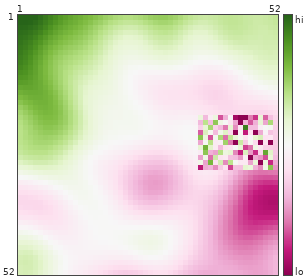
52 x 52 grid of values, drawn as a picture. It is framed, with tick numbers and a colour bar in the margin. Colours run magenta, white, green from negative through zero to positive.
The field climbs toward the top left. The halves do not mirror each other. Values change most from cell to cell in the middle right. The ninth with the lowest average is the bottom right. The top left is the ninth with the highest average. An odd patch, rougher than its surroundings, sits in the middle right.
